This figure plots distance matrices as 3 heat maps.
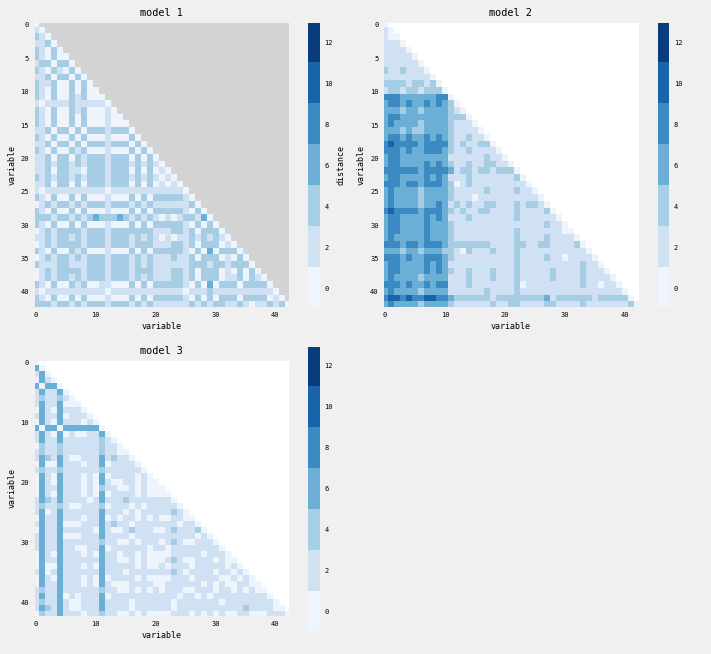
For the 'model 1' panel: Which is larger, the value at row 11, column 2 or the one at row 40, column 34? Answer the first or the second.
the second
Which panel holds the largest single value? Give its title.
model 2
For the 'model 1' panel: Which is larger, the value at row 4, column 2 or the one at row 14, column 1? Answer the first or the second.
the second
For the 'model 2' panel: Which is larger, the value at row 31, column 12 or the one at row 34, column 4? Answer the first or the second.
the second
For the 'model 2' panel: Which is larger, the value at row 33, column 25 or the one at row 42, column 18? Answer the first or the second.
the second
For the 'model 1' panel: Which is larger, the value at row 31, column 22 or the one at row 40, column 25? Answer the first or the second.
the first
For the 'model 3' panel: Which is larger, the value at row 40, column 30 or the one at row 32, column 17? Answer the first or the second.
the first
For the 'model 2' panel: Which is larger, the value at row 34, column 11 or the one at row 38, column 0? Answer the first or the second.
the second
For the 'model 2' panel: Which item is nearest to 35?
30
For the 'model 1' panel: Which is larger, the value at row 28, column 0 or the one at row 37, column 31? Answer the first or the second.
the first
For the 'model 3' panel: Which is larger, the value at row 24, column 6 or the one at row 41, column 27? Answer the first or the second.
the second
